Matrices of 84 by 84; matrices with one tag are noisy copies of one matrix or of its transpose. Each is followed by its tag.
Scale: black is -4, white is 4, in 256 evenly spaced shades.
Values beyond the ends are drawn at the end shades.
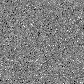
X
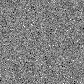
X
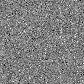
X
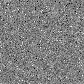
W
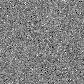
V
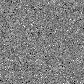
X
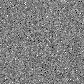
V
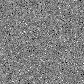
X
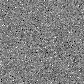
V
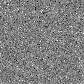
W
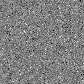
X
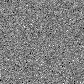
X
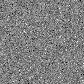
X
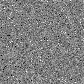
W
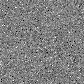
V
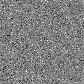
W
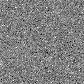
V
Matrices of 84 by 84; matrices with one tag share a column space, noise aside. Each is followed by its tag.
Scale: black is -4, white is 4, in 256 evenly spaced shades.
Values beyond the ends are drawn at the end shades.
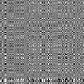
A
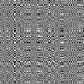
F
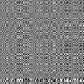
A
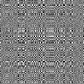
F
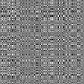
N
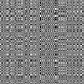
N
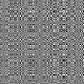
N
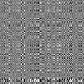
A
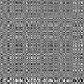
A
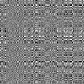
F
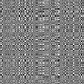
N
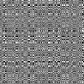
F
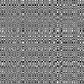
F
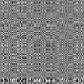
A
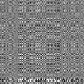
A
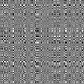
F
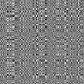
N
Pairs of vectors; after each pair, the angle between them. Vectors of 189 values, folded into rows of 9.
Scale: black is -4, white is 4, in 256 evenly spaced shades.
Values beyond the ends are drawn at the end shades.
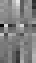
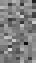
partly aligned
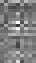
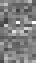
partly aligned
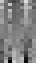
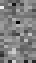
partly aligned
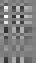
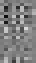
nearly opposite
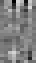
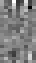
nearly opposite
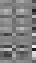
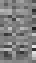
nearly parallel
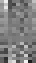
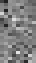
partly opposed
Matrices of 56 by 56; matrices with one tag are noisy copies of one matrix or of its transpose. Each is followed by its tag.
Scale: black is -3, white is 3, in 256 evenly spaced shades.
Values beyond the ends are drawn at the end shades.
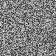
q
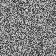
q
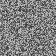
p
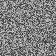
q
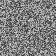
p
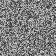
p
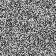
p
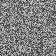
q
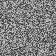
q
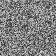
p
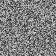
p
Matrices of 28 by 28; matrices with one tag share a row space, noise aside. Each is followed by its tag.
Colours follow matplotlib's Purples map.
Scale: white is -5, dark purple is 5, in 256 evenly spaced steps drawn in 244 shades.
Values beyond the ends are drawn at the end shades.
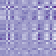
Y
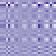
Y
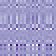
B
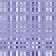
B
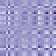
Y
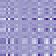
Y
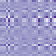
Y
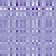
B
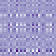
B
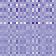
B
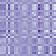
Y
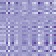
Y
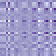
Y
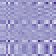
Y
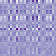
B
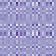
B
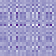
B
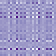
B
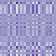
B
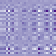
Y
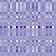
B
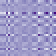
Y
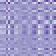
Y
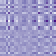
Y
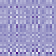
B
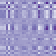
Y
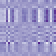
Y
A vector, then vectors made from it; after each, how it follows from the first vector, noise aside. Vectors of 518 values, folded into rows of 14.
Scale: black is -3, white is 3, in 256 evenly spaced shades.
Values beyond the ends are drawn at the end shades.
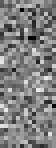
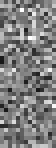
negated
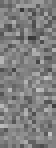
shrunk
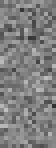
shrunk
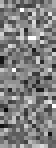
negated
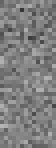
shrunk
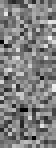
reversed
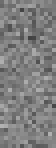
shrunk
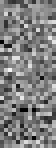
reversed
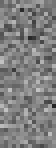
shrunk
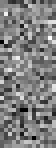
reversed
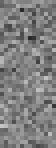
shrunk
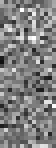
negated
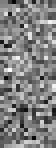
reversed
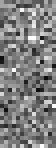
negated
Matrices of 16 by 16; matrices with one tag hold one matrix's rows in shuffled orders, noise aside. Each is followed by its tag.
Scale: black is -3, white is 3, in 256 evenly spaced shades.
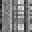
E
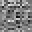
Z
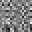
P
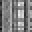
E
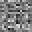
Z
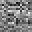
Z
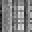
E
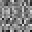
P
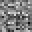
Z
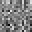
P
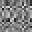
P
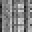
E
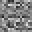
Z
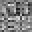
Z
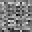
Z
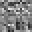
Z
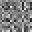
P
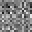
P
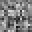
Z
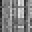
E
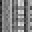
E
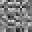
Z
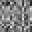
P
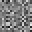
P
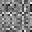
P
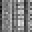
E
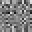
P
